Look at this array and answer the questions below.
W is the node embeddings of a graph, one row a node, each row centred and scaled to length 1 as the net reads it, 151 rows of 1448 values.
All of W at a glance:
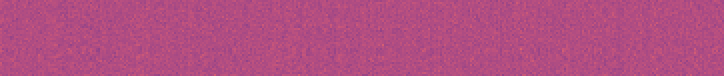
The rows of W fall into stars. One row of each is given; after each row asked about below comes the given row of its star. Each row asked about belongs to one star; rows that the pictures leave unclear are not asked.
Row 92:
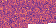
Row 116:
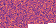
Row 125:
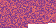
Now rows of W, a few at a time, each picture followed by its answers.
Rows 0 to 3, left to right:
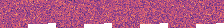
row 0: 92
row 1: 125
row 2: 116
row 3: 125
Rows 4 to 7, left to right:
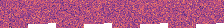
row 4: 92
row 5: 116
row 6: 116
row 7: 116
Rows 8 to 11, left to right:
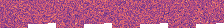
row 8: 125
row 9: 92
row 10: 116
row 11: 116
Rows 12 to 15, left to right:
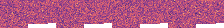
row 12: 116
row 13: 116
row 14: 125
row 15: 92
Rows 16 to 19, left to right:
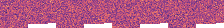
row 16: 116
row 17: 125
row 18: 92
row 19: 125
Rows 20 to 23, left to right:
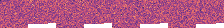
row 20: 92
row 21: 125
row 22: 125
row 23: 92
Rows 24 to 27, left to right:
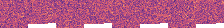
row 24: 125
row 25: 116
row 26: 125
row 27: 92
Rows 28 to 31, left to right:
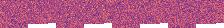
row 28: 125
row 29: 92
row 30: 116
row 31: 125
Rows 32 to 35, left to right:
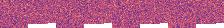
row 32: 125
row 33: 125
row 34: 116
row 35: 92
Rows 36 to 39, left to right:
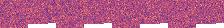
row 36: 116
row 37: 116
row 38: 92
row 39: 92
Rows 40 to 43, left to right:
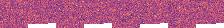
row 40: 116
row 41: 116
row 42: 92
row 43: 116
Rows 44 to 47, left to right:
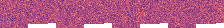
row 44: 125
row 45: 92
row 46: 116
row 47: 125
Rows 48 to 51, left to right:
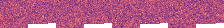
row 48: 92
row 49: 92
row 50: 92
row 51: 125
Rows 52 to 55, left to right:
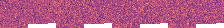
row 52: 92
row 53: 125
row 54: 92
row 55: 92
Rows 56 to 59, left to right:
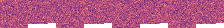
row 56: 116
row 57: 116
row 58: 125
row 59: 116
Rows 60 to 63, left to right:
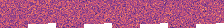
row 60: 125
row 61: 125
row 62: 116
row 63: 125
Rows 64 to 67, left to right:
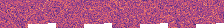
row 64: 116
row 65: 125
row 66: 125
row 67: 92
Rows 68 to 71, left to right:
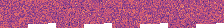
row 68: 92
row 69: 116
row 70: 116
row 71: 125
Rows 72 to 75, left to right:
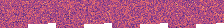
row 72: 116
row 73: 125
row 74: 125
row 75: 125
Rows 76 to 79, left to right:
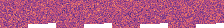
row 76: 116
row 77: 116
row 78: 116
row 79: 92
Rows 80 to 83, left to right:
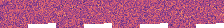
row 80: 116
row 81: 125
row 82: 92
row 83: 125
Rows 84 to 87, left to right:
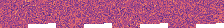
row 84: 92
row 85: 92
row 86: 116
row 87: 125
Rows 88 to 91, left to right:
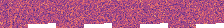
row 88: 116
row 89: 92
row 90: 92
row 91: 116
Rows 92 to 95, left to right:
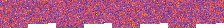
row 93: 125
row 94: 116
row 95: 116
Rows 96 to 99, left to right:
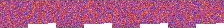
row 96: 125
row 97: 125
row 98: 125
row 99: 125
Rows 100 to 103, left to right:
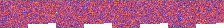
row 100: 125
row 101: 125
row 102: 92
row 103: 125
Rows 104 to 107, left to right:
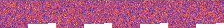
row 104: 125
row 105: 116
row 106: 125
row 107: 125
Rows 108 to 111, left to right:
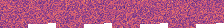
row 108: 125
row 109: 92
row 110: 92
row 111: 125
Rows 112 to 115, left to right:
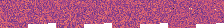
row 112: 92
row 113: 116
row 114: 116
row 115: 92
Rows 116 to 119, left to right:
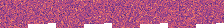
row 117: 92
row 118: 116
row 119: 92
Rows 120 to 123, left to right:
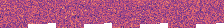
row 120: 125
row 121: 92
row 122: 92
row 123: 92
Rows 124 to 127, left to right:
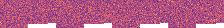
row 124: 116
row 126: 116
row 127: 125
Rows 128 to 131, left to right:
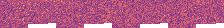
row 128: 92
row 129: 125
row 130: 125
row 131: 92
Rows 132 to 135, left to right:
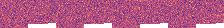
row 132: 125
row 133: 116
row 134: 92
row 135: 125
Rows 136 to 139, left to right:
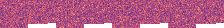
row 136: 116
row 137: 92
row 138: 116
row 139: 116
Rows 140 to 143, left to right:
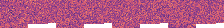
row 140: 92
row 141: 116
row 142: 116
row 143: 125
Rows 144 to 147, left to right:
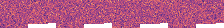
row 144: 125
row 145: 92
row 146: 92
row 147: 125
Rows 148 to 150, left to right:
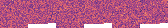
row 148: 116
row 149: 125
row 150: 116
